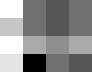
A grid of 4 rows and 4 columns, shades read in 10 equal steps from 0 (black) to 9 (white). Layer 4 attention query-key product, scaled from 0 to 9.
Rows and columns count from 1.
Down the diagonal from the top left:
9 4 5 3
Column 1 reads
9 7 9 8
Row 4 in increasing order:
0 3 4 8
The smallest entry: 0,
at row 4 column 2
